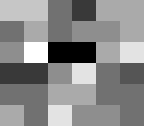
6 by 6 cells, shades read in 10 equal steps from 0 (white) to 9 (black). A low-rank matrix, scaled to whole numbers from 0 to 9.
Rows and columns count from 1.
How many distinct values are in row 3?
5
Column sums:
26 22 27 28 24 23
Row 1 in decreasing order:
7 5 3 3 2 2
